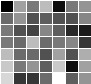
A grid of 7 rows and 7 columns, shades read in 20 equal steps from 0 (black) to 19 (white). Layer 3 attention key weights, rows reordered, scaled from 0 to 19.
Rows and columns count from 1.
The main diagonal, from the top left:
0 11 5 8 12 1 11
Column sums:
71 58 57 60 69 42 63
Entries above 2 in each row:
5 7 6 7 7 6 7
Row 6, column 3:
11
